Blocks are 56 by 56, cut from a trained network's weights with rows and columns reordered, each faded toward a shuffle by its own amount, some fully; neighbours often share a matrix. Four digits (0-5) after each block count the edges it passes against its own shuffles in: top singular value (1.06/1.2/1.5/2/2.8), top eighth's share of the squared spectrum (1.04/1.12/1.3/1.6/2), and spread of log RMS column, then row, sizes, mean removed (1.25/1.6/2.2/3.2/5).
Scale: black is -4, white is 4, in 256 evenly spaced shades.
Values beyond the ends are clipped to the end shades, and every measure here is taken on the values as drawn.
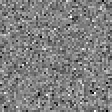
0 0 0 0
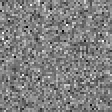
1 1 0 0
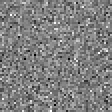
1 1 1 0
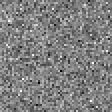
0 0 0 0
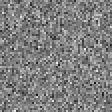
1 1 0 0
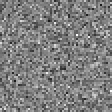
2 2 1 0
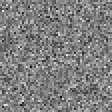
1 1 0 0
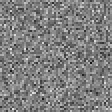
3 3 1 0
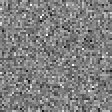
1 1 0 0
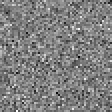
0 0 0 0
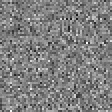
3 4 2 2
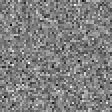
1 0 0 0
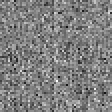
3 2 0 2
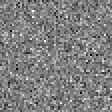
0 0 0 0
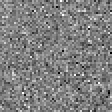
1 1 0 0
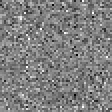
2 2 1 0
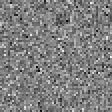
0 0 0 0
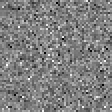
0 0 0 0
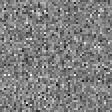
2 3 2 0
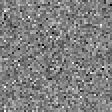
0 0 0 0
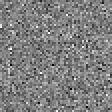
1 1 1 0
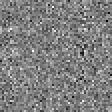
2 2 2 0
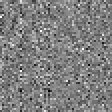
3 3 2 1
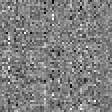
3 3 3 0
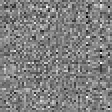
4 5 3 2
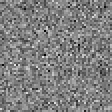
2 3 1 1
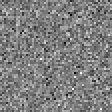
1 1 0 0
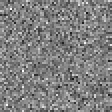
2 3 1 0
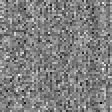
2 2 0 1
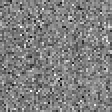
1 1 0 0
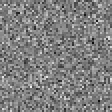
2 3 0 1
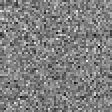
2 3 1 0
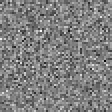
1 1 0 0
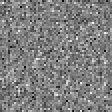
1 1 0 0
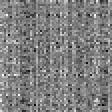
4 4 0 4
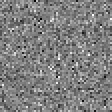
1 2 1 0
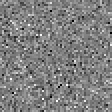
0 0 0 0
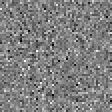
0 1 1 0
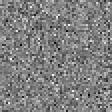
1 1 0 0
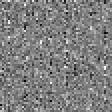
3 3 3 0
